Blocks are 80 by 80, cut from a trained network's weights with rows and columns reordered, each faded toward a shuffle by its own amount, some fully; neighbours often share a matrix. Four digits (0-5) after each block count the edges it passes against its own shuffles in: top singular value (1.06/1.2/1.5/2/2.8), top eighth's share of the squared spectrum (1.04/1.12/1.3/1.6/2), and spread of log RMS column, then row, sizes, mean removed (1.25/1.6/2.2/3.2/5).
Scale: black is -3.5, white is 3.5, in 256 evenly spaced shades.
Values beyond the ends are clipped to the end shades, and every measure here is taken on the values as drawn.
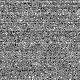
3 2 0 1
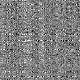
4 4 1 3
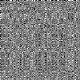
4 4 3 3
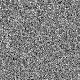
2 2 0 0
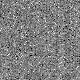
2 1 0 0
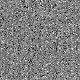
2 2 0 1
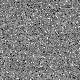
0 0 0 0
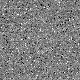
0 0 0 0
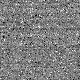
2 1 0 0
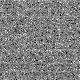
1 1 0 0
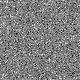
0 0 0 0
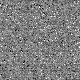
1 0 0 0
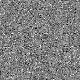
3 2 0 1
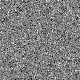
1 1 0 0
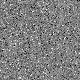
0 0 0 0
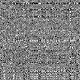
4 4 1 3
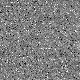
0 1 0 0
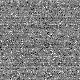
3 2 1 0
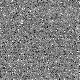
1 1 0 0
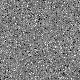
0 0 0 0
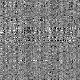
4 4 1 3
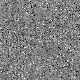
1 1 0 0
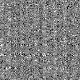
3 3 0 2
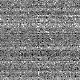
4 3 2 2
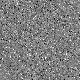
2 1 0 0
